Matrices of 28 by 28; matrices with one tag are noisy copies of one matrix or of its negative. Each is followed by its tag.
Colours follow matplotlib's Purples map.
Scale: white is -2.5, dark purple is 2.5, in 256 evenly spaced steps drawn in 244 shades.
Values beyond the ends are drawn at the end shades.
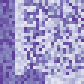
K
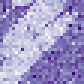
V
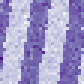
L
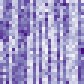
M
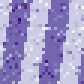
L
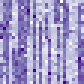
M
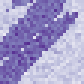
V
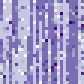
M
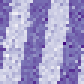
L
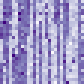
M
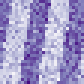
L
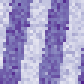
L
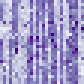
M
